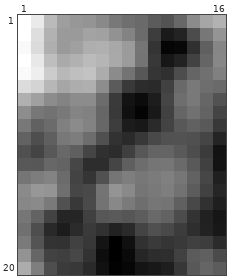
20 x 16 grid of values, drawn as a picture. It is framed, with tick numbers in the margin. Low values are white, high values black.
Ninth with the lowest average: top left. Lone odd cells: none. Mirror symmetry: none. Slope: up to the bottom right.
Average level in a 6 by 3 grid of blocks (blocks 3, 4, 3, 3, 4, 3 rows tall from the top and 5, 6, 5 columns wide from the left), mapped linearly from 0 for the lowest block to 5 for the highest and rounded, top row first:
0 2 3 | 0 3 3 | 2 4 3 | 3 3 3 | 3 3 4 | 3 5 4
